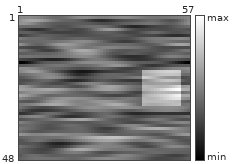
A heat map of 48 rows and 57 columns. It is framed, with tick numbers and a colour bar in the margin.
Grain: streaks across. Ninth with the highest average: middle right. Odd patch: higher, in the middle right.
